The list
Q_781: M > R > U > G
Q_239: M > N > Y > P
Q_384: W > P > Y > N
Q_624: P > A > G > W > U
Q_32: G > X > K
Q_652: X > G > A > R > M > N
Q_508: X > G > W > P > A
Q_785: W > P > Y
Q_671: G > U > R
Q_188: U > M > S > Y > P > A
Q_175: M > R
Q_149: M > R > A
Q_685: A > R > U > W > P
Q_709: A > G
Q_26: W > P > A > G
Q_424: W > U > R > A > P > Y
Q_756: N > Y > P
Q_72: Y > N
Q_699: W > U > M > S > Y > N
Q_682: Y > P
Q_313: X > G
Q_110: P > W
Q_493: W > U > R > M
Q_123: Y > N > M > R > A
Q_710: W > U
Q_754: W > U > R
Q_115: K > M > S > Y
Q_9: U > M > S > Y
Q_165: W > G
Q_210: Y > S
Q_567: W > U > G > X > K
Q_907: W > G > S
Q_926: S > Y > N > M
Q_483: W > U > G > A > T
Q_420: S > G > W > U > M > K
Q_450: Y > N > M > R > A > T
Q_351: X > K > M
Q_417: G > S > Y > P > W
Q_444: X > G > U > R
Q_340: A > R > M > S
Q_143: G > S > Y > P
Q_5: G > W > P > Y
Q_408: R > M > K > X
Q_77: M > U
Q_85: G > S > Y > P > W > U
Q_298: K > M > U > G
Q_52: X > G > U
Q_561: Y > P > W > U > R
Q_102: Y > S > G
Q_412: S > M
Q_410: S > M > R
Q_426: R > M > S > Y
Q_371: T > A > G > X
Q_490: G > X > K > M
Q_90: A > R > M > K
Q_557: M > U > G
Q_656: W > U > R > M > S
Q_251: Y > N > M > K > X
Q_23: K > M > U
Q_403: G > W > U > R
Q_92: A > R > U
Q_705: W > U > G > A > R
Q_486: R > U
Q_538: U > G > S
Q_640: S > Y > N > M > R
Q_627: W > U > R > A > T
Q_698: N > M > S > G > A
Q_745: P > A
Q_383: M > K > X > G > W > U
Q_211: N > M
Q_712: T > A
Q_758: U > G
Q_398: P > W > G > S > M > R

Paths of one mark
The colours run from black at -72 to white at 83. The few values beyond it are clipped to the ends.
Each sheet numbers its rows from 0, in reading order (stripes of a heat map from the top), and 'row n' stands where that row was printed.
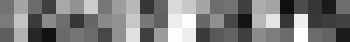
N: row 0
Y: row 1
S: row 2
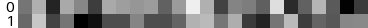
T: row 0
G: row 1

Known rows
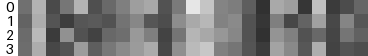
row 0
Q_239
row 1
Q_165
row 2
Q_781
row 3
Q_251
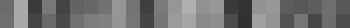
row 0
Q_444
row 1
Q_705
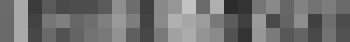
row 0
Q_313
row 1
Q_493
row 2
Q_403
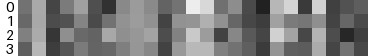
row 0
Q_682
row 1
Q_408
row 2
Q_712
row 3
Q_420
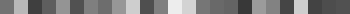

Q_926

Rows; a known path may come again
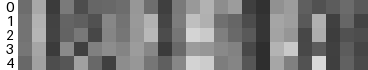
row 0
Q_444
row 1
Q_340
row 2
Q_640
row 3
Q_92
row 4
Q_785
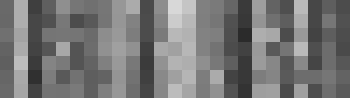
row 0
Q_699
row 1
Q_398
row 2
Q_424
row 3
Q_351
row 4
Q_298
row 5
Q_52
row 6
Q_624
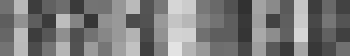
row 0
Q_426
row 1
Q_110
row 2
Q_115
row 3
Q_211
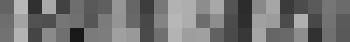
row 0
Q_758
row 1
Q_26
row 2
Q_175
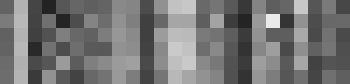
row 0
Q_907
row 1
Q_709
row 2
Q_420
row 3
Q_538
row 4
Q_251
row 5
Q_781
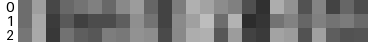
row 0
Q_685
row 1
Q_313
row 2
Q_371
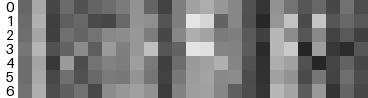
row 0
Q_403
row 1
Q_143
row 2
Q_627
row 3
Q_72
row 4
Q_486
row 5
Q_705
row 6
Q_90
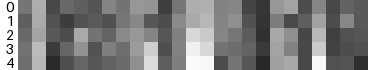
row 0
Q_652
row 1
Q_165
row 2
Q_384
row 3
Q_926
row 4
Q_210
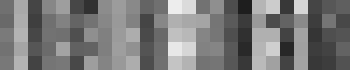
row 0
Q_682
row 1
Q_493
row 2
Q_123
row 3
Q_756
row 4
Q_450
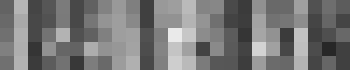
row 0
Q_490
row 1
Q_408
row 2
Q_239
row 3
Q_712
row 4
Q_410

